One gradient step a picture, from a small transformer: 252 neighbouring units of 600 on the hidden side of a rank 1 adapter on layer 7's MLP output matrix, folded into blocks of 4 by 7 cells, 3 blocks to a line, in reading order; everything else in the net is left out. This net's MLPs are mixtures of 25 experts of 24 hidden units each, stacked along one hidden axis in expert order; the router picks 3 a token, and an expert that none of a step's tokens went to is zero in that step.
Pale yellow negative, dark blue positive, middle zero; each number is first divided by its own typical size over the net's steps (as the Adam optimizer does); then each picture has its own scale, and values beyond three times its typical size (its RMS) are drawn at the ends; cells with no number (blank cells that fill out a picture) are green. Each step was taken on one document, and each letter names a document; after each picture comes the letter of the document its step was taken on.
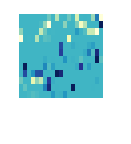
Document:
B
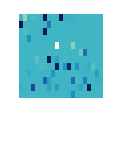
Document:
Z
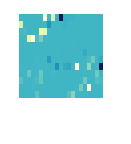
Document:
Z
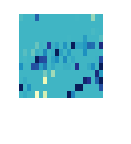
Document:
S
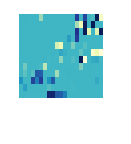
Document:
B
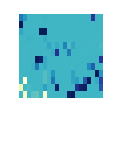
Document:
S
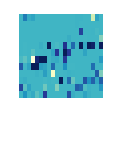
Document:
S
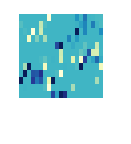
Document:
B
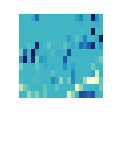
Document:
S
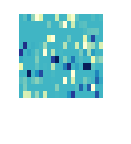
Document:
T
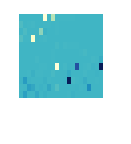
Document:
Z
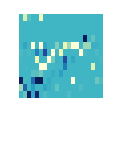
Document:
T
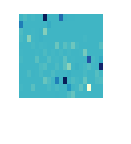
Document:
Z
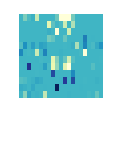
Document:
T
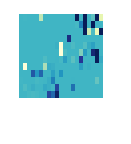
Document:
B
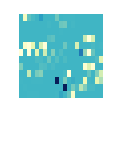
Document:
T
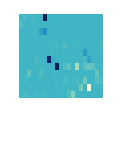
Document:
Z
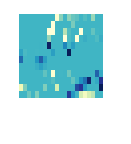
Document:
S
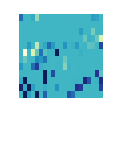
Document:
S
